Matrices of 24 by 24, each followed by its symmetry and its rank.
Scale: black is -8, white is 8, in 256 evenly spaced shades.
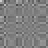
symmetric, rank two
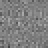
neither, rank five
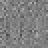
neither, rank five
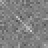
symmetric, rank five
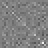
symmetric, rank five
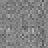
neither, rank five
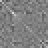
symmetric, rank five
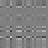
neither, rank one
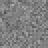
antisymmetric, full rank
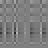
neither, rank one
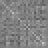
symmetric, rank five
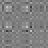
symmetric, rank two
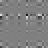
neither, rank one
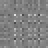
symmetric, rank two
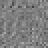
neither, rank five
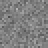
antisymmetric, full rank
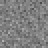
antisymmetric, full rank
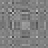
symmetric, rank two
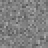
antisymmetric, full rank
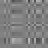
neither, rank one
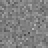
antisymmetric, full rank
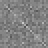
symmetric, rank five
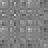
symmetric, rank two
